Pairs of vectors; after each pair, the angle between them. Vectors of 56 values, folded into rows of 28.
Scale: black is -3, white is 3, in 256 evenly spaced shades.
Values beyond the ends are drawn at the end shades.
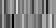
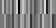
partly aligned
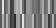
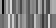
partly opposed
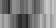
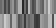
partly aligned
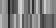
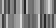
partly aligned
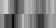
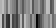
partly aligned
